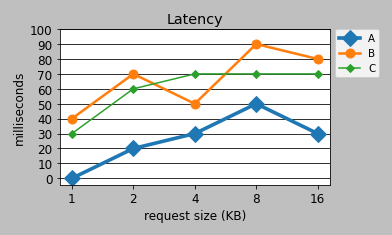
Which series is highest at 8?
B
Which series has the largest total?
B
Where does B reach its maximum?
8
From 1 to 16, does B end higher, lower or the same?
higher
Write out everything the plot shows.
Title: Latency
x-axis: request size (KB), ticks 1 2 4 8 16
y-axis: milliseconds, ticks 0 10 20 30 40 50 60 70 80 90 100
Legend: A, B, C
Values:
A: 0 20 30 50 30
B: 40 70 50 90 80
C: 30 60 70 70 70
